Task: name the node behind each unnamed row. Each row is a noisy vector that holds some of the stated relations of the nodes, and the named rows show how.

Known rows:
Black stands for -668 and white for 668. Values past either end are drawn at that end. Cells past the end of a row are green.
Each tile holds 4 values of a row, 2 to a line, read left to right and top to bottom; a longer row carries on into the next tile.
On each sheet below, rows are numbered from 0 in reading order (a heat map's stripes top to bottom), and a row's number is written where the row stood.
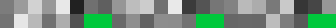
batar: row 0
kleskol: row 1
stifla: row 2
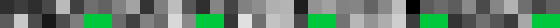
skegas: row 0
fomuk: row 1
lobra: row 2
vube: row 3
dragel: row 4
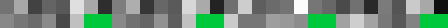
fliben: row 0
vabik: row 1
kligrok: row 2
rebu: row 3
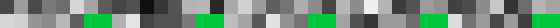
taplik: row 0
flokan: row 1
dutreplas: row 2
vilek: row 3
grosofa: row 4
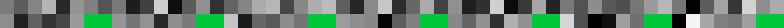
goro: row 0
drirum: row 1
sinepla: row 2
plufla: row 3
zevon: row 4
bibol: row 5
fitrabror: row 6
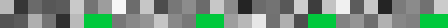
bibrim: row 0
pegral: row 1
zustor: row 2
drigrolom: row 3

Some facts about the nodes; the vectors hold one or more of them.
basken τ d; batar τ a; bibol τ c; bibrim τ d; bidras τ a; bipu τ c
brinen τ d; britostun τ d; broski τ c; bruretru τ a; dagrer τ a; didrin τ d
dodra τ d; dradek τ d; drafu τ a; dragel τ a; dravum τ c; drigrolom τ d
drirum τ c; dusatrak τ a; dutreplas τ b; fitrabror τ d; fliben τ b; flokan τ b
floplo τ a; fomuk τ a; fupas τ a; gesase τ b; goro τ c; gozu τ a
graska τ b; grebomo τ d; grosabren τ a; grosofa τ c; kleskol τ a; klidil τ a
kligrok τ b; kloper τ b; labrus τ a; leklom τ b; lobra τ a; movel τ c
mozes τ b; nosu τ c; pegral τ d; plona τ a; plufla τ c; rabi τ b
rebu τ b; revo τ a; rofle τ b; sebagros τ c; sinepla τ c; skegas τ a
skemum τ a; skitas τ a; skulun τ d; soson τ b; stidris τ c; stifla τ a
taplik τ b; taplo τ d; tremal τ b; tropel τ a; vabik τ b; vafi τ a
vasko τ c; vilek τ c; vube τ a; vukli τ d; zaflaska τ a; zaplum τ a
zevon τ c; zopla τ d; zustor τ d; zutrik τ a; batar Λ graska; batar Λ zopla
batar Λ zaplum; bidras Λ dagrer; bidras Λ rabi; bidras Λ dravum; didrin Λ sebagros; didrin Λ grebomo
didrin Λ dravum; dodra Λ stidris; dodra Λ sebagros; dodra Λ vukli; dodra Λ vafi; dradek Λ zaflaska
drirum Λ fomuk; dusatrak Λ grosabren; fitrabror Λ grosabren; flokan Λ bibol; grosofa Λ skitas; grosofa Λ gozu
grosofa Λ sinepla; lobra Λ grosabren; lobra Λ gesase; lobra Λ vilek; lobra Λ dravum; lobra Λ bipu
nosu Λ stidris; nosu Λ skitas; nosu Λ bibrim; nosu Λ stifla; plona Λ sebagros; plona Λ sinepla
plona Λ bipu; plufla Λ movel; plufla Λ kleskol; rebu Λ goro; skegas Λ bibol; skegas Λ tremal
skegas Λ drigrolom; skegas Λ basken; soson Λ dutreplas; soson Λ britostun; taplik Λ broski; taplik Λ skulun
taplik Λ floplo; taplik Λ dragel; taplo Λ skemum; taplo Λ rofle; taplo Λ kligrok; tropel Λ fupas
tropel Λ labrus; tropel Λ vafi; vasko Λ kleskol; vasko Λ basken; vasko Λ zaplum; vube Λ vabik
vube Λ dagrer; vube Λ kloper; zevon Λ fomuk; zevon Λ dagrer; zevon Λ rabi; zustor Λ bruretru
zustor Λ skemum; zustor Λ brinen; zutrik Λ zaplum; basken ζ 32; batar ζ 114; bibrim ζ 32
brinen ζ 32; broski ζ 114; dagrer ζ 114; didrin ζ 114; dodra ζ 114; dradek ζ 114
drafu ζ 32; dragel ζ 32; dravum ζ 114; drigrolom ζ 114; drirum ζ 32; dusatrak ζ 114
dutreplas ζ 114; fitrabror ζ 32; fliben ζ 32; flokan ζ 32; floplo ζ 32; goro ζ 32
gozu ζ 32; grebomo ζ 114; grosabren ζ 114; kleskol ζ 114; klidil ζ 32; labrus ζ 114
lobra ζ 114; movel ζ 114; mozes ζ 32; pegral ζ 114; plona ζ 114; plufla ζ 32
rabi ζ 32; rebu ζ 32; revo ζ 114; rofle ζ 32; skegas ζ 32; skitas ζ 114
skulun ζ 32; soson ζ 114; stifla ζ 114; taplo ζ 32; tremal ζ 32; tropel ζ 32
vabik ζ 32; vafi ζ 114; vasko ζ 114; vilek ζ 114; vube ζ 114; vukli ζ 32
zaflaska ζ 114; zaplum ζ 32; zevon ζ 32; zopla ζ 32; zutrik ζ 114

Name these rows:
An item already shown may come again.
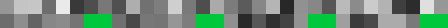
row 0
kleskol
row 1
fupas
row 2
goro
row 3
dravum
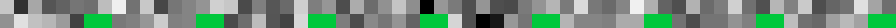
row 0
dradek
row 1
grebomo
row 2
zopla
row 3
skemum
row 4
bibol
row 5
graska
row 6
fupas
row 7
kloper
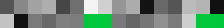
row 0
sebagros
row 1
rabi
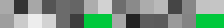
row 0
dodra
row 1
bipu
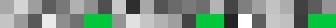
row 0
dutreplas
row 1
dradek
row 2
dusatrak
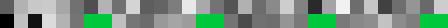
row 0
grosabren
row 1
leklom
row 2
bruretru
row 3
pegral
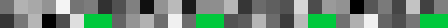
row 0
zaplum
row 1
bidras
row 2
brinen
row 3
taplo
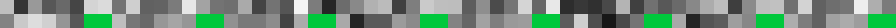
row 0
didrin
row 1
leklom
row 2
rofle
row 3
bipu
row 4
britostun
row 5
skegas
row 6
bipu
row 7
gesase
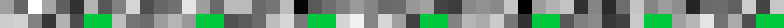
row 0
vasko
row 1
kloper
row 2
dagrer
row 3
soson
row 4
plona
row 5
basken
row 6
zustor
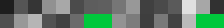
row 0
tropel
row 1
tremal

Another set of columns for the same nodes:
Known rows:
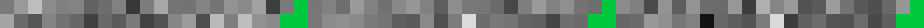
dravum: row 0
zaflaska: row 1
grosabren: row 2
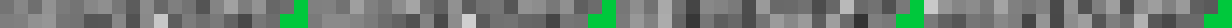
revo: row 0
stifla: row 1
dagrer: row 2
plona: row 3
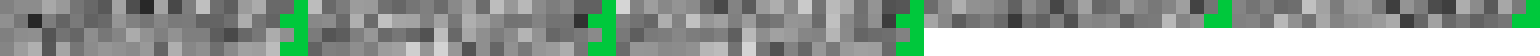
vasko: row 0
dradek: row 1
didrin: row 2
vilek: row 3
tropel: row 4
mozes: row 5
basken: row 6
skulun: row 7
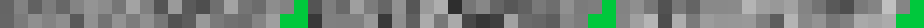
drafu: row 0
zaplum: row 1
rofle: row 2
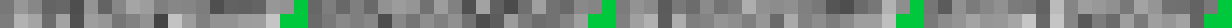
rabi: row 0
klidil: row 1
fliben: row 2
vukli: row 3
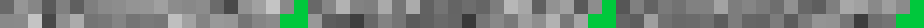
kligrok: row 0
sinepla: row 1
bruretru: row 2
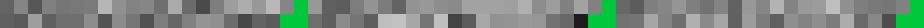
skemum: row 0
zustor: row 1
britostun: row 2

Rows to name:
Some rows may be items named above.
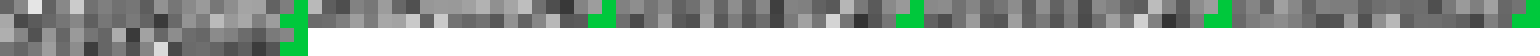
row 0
sebagros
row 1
fitrabror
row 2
bidras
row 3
bidras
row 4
kleskol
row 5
dusatrak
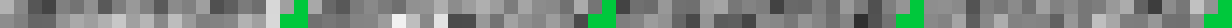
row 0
flokan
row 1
taplo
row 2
fomuk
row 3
taplik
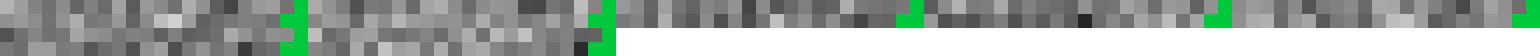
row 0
soson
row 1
rebu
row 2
vube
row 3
bipu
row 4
dutreplas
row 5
fupas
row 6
dradek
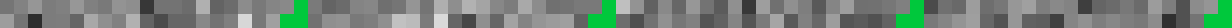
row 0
plufla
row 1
brinen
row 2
lobra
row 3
fomuk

